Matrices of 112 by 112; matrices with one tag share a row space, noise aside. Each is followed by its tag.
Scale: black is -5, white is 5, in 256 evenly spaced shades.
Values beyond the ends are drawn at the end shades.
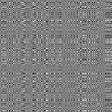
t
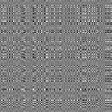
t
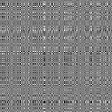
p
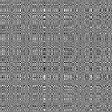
p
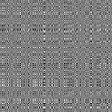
p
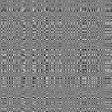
t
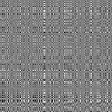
p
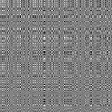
p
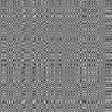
t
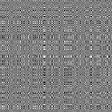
p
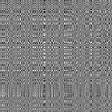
p
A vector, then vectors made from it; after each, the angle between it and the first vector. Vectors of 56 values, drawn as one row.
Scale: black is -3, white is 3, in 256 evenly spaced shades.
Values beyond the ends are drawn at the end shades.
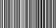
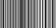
nearly opposite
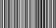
nearly parallel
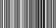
nearly parallel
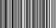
orthogonal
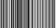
partly opposed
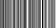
partly opposed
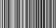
nearly parallel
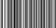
partly aligned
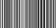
nearly parallel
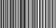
nearly opposite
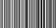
nearly parallel
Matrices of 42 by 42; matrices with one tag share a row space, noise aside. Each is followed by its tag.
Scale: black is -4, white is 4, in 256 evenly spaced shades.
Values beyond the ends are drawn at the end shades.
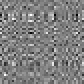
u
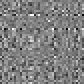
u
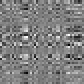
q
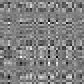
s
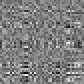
q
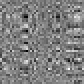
q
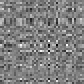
s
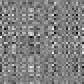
u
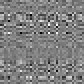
s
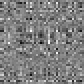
s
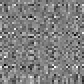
u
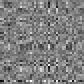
s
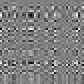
u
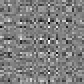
s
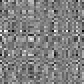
u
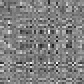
s
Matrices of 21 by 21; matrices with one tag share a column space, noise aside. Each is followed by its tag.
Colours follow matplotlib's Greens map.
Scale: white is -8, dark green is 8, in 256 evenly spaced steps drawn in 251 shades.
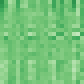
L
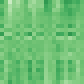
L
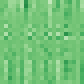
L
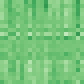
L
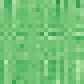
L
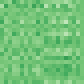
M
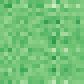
M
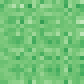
M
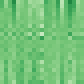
L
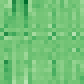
L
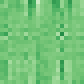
L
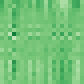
L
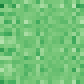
M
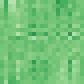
L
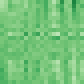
L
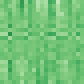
L
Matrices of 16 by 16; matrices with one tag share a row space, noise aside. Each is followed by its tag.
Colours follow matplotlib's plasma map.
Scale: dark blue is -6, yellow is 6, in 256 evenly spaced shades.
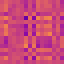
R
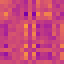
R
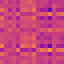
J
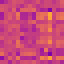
J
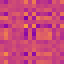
R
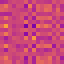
R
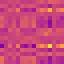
J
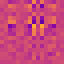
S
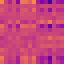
J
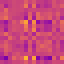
R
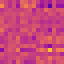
J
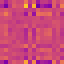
R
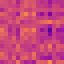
J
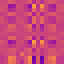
S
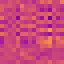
J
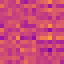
J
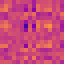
R
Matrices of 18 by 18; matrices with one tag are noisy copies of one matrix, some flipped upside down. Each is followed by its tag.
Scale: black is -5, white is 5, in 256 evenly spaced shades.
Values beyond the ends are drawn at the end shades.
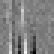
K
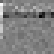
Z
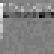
Z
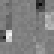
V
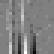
K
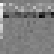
Z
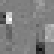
V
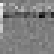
Z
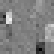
V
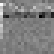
Z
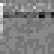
Z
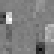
V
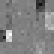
V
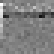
Z
